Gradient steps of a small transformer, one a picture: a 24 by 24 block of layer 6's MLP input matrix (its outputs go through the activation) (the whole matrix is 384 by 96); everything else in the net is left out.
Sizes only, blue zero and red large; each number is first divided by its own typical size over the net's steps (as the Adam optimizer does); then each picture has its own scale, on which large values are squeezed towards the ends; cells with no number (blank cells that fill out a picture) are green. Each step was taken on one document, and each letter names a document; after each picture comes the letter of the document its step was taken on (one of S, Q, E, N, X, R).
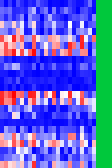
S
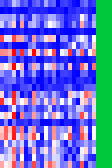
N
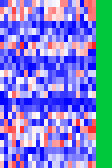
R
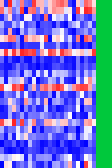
R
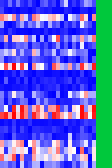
N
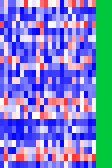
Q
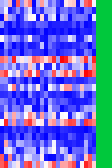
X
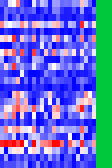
N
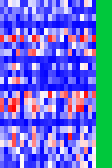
S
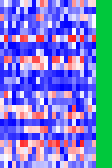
Q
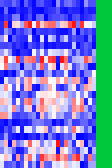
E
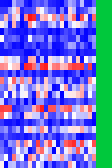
E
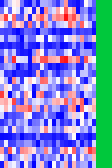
Q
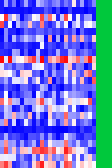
E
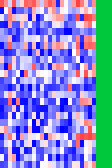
R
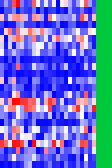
S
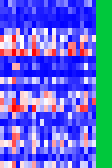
S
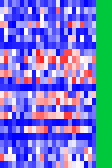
E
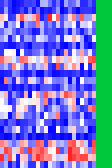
Q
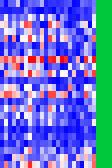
X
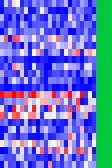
S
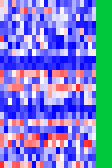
R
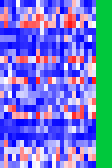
Q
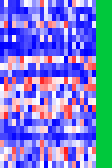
E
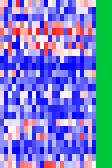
R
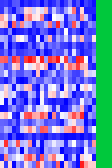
E
